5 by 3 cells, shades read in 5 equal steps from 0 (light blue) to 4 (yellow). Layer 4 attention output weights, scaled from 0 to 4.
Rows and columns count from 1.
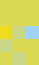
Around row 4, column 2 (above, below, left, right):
2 2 2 3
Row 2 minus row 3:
-1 1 3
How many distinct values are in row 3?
3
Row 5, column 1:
3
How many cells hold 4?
1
